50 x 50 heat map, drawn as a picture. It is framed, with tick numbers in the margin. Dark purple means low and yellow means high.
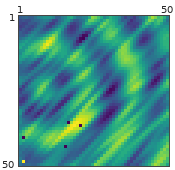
Overall the values sit about 50% of the way up the scale. Concentric rings centre on the middle left. Five lone cells stand out: one far higher and four far lower than their neighbours. There is no overall slope.
